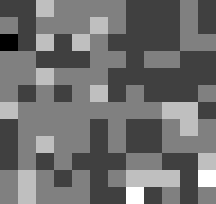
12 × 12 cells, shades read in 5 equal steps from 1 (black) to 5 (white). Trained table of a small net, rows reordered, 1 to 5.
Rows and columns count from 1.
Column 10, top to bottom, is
2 2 2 3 2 2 4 3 3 2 4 3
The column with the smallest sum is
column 9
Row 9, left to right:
2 3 4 3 3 2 3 2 2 3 3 3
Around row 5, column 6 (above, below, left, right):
3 4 3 2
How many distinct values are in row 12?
4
